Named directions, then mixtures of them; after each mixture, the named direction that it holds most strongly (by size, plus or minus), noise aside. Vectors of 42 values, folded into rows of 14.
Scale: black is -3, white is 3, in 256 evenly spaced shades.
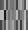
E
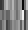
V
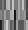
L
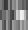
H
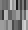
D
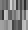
D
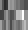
H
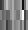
V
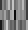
L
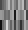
L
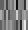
E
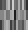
L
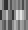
H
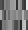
E
